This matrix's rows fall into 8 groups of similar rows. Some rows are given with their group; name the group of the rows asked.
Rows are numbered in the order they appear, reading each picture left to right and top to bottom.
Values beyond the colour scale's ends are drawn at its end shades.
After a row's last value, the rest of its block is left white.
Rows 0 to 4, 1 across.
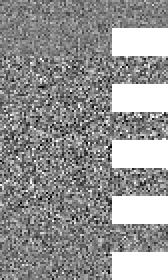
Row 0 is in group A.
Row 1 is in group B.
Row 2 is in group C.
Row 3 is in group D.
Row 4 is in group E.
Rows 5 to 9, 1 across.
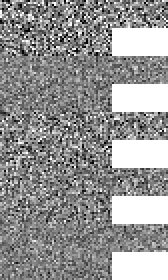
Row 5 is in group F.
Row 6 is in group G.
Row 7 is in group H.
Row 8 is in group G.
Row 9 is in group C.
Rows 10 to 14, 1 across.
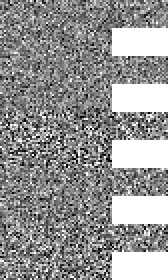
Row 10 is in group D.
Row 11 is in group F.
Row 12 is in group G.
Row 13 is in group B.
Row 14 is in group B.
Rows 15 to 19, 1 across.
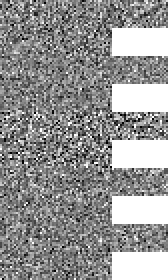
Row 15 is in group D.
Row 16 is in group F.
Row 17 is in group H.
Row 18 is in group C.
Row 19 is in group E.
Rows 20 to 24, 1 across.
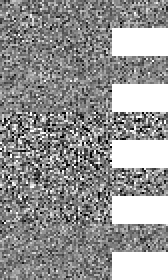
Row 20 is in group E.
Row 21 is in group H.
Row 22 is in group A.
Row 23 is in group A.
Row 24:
D
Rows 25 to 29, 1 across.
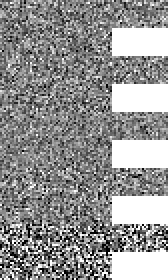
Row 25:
C
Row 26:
B
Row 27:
D
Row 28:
A
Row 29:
E
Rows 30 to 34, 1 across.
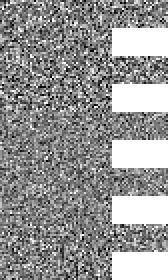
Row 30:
H
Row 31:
B
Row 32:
B
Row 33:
H
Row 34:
A
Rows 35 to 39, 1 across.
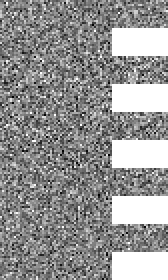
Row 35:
G
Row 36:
H
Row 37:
D
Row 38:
A
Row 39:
B
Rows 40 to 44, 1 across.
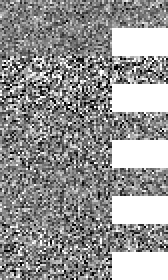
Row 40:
C
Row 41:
H
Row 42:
H
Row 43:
A
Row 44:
H
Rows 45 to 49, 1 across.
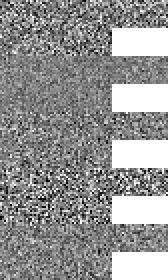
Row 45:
D
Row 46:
G
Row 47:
A
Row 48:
B
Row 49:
A
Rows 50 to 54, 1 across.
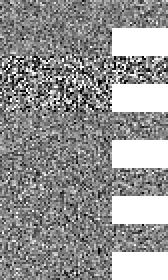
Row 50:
D
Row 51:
A
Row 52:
G
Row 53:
A
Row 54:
A
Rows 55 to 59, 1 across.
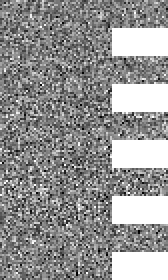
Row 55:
E
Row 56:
C
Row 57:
C
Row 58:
G
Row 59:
A
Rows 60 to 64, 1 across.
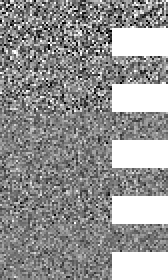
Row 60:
D
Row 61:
D
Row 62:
A
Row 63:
E
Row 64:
D
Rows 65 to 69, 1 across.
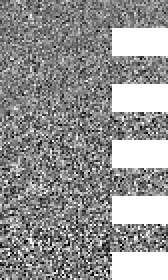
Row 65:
E
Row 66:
D
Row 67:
D
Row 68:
H
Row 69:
E
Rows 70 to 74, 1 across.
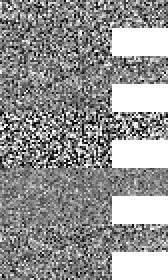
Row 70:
F
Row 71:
C
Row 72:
G
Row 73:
H
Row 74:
C
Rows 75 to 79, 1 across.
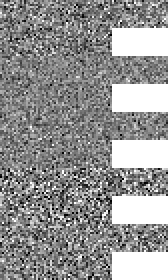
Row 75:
C
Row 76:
F
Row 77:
E
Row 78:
D
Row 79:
F
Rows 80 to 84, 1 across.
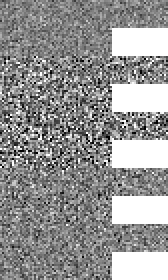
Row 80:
H
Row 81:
H
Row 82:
E
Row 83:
A
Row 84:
F
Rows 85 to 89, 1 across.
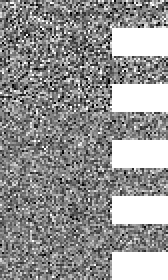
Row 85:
C
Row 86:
E
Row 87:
D
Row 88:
C
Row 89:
B
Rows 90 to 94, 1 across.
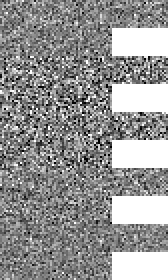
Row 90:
H
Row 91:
B
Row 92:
D
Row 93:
F
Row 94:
E
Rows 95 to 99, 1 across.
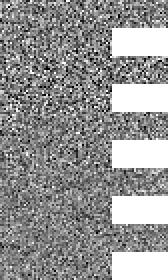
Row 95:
F
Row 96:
B
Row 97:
F
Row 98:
C
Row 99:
F
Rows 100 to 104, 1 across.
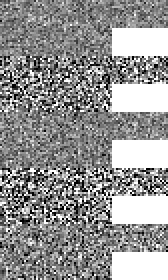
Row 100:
H
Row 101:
E
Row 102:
G
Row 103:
F
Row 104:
F
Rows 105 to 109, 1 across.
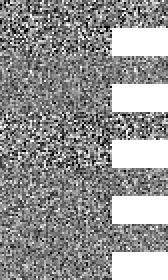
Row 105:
E
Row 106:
E
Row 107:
G
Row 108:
G
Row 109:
F
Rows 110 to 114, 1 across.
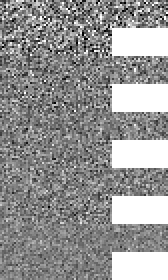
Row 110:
H
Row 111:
E
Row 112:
E
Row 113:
B
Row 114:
H
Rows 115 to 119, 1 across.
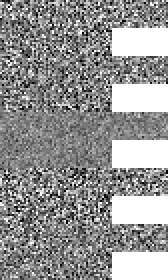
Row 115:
F
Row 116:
F
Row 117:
C
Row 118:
G
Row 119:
D
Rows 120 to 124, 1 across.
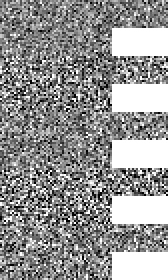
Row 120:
B
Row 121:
G
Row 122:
D
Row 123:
B
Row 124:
H
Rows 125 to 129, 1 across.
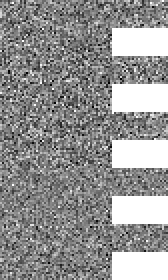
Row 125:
C
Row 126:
E
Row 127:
C
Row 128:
F
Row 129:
B
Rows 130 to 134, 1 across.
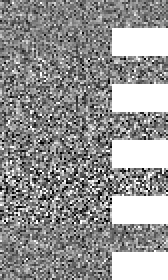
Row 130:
F
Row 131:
H
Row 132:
B
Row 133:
B
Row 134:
C
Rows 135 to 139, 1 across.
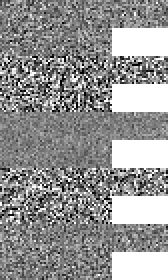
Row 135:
E
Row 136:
A
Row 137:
C
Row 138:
H
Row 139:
G
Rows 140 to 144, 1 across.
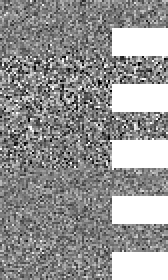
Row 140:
D
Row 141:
A
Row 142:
E
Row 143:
C
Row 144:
G
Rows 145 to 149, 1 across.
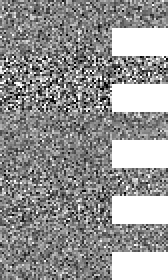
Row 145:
A
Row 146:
G
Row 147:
C
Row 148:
G
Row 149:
F
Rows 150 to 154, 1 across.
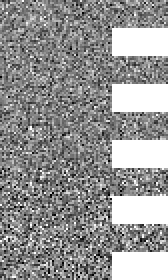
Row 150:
H
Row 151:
B
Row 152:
E
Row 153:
E
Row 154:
D
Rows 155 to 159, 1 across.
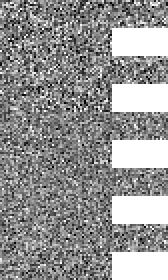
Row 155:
C
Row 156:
D
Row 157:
E
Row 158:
G
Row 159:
H
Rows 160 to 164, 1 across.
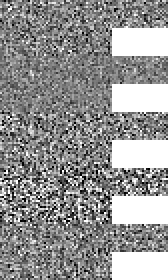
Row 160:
F
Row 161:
E
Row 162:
F
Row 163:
G
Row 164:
A
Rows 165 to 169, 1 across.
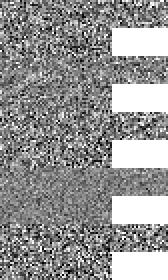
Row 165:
C
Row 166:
H
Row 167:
D
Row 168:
D
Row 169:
E
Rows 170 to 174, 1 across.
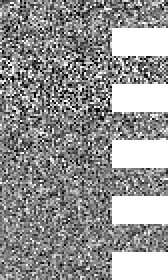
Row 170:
C
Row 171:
F
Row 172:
C
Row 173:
G
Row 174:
B
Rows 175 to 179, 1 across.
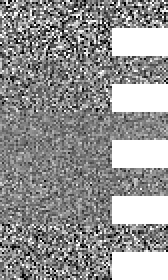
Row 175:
G
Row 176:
F
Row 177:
C
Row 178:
G
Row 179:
F
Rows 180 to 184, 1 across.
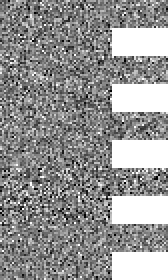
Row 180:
E
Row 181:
C
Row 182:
D
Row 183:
E
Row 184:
F
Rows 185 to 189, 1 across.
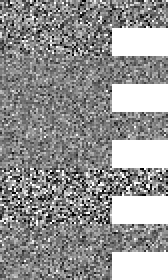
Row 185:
D
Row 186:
B
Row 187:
H
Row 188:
B
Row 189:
D
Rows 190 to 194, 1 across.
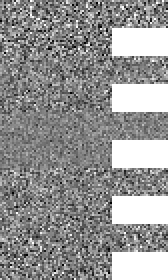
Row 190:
B
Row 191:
C
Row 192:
F
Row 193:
C
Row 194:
E
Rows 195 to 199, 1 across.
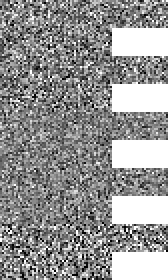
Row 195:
D
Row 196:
E
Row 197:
G
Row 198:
A
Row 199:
F
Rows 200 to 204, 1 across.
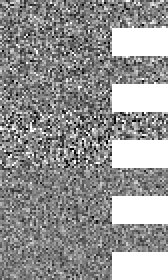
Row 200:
C
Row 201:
C
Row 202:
A
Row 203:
F
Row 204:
D
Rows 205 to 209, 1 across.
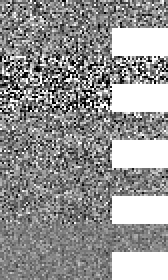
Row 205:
A
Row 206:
E
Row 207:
C
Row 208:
C
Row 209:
G
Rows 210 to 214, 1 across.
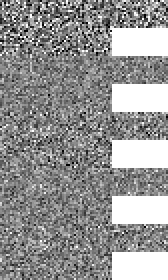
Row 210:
E
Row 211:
B
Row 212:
D
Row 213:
H
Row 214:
H
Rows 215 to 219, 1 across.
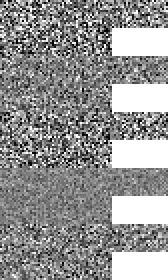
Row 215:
G
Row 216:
F
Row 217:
E
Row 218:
F
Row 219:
D
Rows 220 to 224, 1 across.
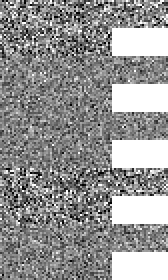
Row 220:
C
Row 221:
H
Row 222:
E
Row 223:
C
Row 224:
C
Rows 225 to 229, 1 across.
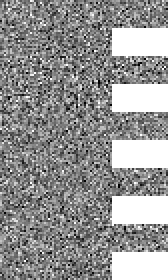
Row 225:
B
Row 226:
A
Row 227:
F
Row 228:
D
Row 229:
C
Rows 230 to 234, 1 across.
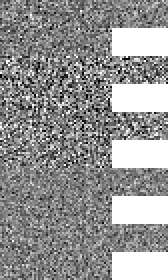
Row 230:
E
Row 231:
F
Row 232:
G
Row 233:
B
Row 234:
F
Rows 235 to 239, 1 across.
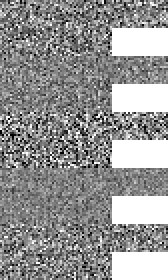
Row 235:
C
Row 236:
G
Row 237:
F
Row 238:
F
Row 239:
H
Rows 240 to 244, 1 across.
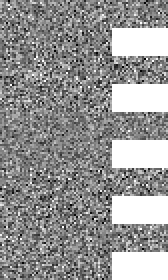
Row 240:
F
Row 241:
H
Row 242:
B
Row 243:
B
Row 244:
G
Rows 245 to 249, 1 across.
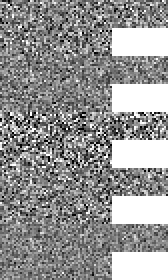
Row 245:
F
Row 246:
E
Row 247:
D
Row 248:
B
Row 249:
E
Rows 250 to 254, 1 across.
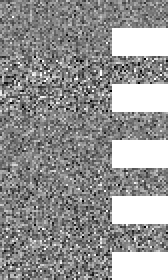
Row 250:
F
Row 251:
H
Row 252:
D
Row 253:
F
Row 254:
H
